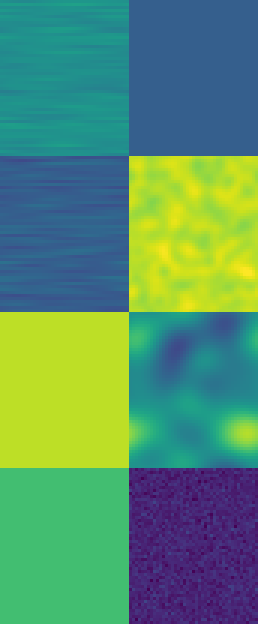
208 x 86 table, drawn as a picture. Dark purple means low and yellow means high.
The table splits into 4 rows of 2 panels. Panel 1,1: middling, streaked across, faint in contrast. Panel 1,2: low, flat. Panel 2,1: low, streaked across, faint in contrast. Panel 2,2: very high, blotchy, faint in contrast. Panel 3,1: very high, flat. Panel 3,2: middling, smooth, strong in contrast. Panel 4,1: high, flat. Panel 4,2: very low, fine-grained, faint in contrast.
